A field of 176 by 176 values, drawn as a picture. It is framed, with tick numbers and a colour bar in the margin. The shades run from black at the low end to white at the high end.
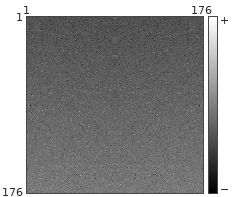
Mirror symmetry: left to right. Odd rows or columns: none. Grain: fine. Slope: up to the bottom.
